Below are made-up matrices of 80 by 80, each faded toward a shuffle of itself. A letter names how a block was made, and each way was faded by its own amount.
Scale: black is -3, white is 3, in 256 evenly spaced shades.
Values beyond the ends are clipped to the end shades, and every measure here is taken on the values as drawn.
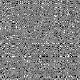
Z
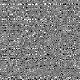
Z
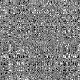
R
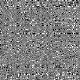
Z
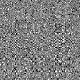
R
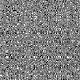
R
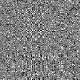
R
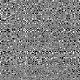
Z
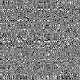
Z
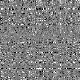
Z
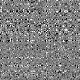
Z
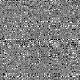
Z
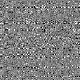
Z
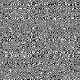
Z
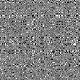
Z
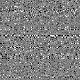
Z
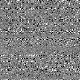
Z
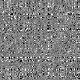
Z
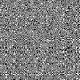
R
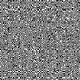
R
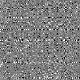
Z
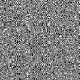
R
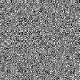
R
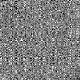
R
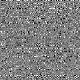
Z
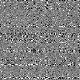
Z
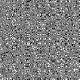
R
